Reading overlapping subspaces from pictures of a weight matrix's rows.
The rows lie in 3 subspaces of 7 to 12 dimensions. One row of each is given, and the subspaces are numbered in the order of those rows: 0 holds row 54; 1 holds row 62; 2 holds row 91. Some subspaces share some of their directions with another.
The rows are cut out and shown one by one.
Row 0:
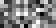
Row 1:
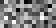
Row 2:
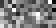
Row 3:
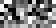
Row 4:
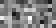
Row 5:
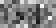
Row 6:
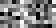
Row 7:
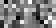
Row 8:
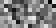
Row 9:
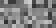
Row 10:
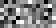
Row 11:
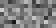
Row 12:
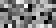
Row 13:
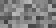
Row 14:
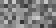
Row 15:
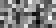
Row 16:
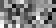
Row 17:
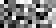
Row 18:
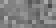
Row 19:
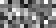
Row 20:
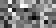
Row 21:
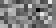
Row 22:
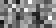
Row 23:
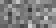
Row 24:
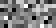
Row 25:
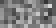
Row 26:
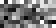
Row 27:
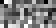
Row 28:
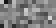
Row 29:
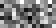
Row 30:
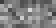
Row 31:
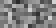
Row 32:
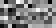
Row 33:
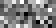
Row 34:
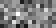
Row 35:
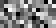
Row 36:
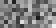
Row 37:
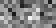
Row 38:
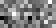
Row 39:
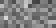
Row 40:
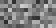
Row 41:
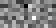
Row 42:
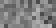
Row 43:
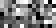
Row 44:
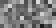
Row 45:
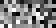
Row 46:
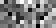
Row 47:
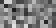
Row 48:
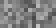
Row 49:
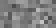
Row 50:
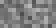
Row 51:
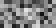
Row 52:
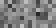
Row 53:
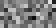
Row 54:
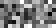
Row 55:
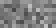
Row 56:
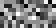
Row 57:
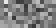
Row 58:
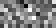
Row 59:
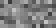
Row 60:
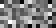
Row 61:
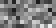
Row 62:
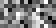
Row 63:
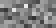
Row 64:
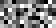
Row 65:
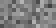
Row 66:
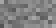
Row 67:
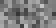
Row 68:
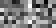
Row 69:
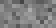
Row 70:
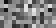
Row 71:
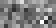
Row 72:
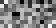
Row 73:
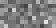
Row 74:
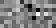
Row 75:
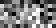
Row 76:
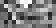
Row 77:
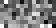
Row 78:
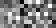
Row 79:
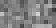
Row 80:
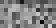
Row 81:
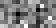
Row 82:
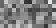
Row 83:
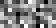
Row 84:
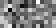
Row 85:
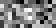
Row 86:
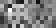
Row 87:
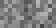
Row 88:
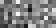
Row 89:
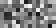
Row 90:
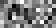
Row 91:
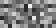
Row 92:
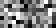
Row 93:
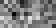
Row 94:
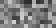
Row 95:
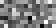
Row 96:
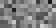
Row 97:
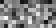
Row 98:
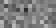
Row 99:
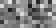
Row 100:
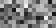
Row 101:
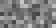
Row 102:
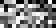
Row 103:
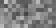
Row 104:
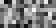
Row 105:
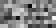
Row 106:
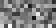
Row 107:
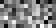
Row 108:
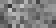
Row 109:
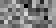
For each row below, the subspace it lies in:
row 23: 1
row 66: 0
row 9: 0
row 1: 0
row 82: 0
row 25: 0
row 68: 0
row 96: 1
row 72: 0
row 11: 0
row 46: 1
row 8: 1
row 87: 1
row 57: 1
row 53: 2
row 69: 2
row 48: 1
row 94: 0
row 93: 2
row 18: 0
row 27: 0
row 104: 0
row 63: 0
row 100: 0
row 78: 0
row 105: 0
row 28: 0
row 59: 0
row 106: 1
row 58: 1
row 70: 0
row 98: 2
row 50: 0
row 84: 1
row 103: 2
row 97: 1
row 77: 1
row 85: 1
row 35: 1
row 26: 0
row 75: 1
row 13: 0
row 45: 2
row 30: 1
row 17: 1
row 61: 2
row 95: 2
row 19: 1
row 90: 1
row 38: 2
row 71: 2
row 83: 1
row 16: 1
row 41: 0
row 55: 0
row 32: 1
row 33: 2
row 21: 2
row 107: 1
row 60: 0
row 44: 1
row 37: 2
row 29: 2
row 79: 0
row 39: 0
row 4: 2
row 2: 1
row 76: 0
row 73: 2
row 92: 0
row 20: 2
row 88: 1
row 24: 1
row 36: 2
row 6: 0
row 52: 1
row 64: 2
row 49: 1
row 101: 0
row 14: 2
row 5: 1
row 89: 0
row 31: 1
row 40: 2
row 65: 0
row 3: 0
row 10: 0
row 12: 1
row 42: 1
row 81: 1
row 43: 0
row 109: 0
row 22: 2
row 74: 0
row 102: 1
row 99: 0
